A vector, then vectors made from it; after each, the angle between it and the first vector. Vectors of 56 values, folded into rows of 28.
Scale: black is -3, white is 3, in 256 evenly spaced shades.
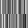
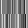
nearly parallel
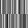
nearly parallel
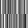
nearly parallel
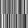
nearly parallel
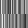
nearly parallel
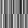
orthogonal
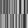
partly aligned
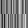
nearly opposite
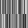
nearly parallel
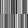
orthogonal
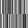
nearly parallel
